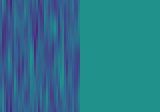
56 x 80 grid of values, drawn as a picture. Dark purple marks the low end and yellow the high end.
The table splits into one row of 2 panels. Panel 1,1: low, streaked downward. Panel 1,2: middling, flat.
